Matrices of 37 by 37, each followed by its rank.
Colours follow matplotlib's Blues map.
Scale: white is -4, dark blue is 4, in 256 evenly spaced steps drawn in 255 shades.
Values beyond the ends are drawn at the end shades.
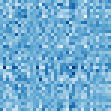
five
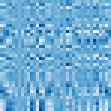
three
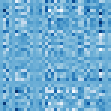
three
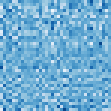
five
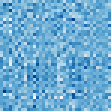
five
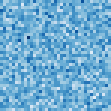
full rank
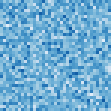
full rank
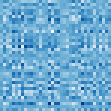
three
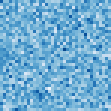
full rank
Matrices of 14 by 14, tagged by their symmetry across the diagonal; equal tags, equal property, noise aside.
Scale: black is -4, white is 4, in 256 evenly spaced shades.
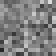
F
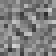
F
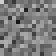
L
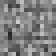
L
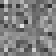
F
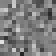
L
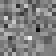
F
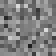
F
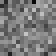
L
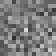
L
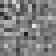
F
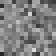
L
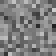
L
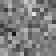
F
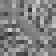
F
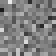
F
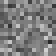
L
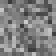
F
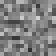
L
